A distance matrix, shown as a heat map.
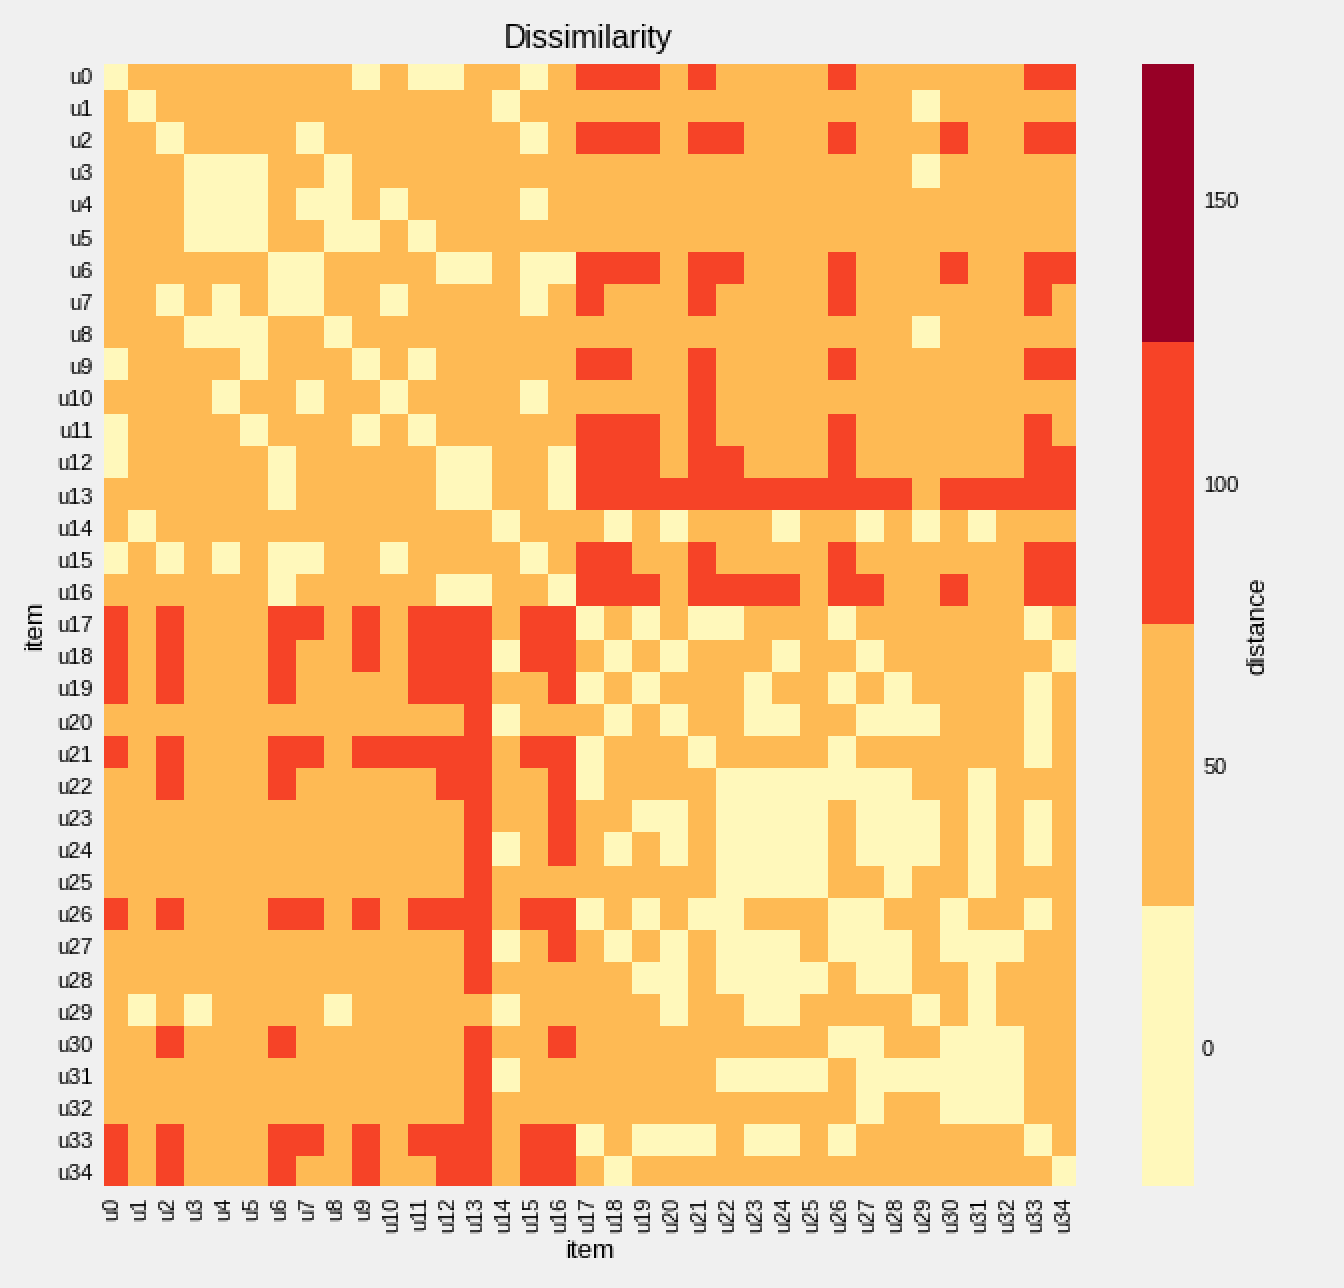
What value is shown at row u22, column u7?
50
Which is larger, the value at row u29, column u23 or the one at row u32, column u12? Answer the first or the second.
the second
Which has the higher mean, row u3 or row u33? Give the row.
u33
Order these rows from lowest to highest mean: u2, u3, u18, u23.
u23, u3, u18, u2
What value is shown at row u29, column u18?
50
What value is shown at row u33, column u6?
100
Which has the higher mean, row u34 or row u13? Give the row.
u13
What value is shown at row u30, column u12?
50
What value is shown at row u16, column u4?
50
